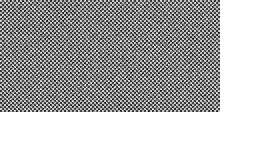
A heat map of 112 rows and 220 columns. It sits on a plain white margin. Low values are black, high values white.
The field is checkered. The histogram has two humps. No overall slope runs across the table. Overall the values sit about 50% of the way up the scale.
